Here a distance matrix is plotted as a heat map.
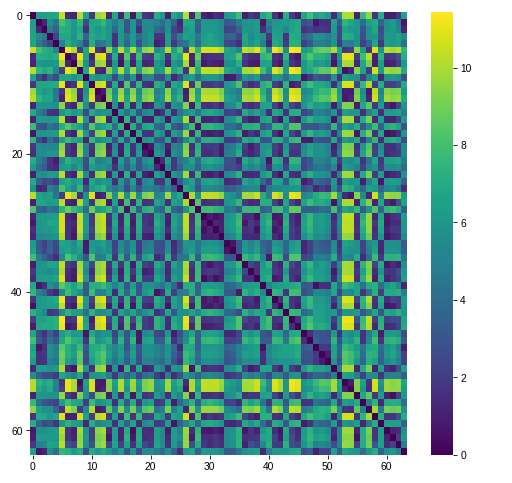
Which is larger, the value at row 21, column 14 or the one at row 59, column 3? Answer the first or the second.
the second
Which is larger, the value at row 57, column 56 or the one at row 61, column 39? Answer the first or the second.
the second
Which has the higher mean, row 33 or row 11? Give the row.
11
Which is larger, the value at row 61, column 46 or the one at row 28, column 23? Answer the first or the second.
the second
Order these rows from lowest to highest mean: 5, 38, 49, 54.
38, 49, 54, 5
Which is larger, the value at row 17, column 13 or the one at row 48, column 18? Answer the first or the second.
the second
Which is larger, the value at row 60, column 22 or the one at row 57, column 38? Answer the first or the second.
the second
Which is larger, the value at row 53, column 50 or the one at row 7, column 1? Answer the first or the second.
the first
